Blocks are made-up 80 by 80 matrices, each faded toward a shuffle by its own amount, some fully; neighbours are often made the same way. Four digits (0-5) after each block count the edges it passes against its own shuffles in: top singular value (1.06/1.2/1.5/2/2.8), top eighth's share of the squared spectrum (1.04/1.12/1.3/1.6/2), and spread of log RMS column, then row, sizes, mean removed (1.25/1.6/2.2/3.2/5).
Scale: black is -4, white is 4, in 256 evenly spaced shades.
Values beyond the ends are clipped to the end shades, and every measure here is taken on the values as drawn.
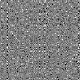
4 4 3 2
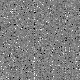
3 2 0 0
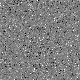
1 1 0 0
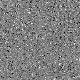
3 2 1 0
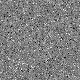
0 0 0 0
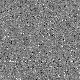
1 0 0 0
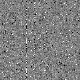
3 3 2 0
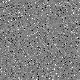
2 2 1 0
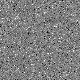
2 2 1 0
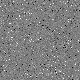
0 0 0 0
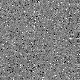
2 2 1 0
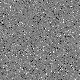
0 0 0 0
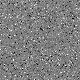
1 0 0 0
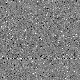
3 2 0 1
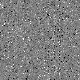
3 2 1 0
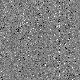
3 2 2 0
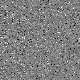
2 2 1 0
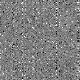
3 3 2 1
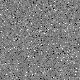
1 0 0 0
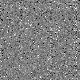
3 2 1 0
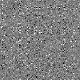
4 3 2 1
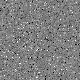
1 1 0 0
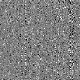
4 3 3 1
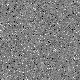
1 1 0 0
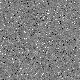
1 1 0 0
